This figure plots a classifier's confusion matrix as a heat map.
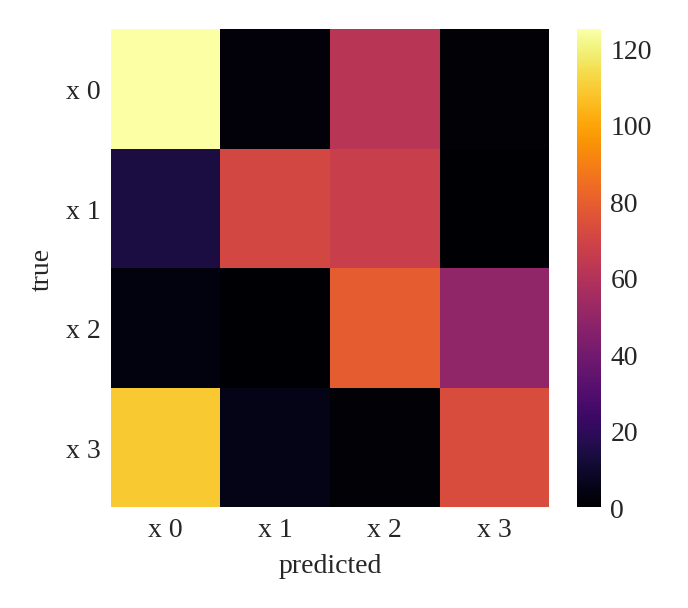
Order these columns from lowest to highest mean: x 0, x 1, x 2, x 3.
x 1, x 3, x 2, x 0
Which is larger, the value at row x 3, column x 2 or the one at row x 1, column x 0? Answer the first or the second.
the second
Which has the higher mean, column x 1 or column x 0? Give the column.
x 0
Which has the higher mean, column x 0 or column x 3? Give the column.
x 0
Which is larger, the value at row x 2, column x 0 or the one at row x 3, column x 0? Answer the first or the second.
the second
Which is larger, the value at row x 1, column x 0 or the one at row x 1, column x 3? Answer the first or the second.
the first
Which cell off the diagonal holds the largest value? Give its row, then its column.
x 3, x 0
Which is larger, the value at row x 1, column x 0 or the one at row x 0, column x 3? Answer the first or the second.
the first
